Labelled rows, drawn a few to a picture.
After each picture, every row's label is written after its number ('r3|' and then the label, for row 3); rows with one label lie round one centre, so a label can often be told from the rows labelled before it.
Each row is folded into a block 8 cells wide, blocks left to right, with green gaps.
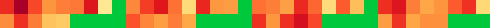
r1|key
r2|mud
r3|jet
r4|key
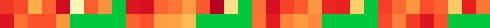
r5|jet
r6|key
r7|key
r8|jet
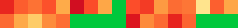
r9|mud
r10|jet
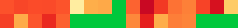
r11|jet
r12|key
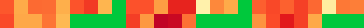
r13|mud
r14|jet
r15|jet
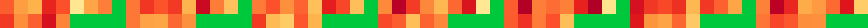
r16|jet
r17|mud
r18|mud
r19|key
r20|key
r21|mud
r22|key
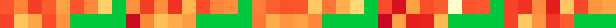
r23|mud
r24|mud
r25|mud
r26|jet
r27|mud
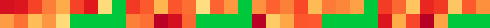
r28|key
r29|jet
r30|mud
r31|jet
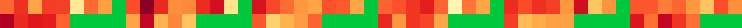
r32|jet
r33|key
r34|mud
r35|jet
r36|mud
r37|jet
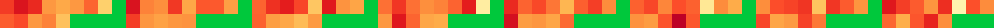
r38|key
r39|mud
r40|mud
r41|key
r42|mud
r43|jet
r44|mud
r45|jet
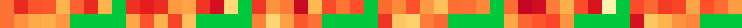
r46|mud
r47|key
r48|mud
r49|mud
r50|key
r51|mud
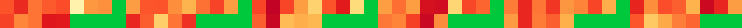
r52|jet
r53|mud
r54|key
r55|jet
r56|key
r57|mud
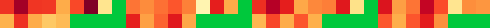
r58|key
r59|jet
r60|key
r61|jet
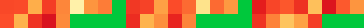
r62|jet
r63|jet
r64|mud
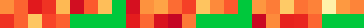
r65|mud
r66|jet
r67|jet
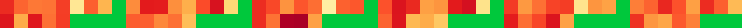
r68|jet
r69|key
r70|jet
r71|key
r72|jet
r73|mud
